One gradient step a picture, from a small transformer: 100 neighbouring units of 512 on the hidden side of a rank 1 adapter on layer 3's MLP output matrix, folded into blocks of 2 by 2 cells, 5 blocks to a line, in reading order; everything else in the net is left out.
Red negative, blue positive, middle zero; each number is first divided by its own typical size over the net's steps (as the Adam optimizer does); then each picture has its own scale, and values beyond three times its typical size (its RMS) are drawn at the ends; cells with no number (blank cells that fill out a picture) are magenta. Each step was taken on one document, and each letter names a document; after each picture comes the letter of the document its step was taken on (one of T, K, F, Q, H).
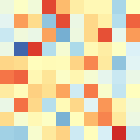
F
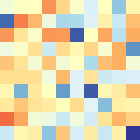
F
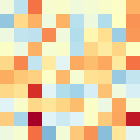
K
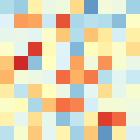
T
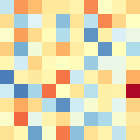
T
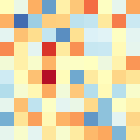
F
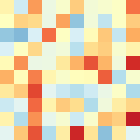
K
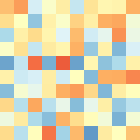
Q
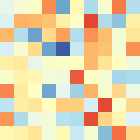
F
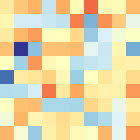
T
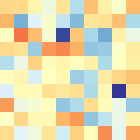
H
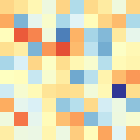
H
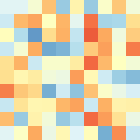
F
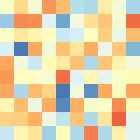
T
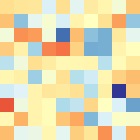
H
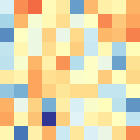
Q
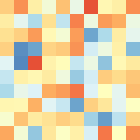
T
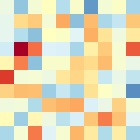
T
